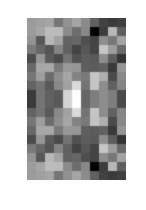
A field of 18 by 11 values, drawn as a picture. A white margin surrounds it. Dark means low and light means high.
It is mirror symmetric from top to bottom. The histogram is bell-shaped. On average the colour sits 50% of the way up the scale. The centre is the ninth with the highest average.
